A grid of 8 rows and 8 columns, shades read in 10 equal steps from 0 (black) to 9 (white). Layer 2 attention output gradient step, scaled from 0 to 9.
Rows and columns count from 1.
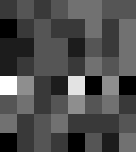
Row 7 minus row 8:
4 0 0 2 2 -1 1 -1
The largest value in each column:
9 5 3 4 8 4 5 4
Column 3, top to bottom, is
2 3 3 3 2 2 3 3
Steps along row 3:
same up same down up down up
